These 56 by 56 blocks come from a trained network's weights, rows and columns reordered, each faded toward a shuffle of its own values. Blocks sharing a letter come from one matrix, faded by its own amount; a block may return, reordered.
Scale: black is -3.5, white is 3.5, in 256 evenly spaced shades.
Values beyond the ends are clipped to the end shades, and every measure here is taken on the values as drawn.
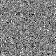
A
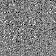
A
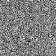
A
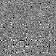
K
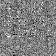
A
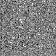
A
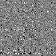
K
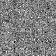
A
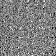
A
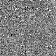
A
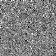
A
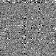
K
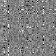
K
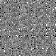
K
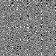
K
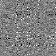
K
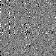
K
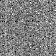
A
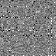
K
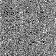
A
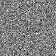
A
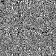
A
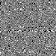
K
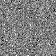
A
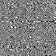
K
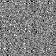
A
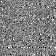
A
